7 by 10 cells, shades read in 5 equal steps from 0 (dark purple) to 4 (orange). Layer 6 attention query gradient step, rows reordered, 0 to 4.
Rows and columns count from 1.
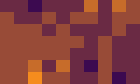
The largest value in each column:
2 2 4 2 3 2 3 2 3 2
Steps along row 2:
down same up down up same down up same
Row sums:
14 16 15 17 16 16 17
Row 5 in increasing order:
1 1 1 1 2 2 2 2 2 2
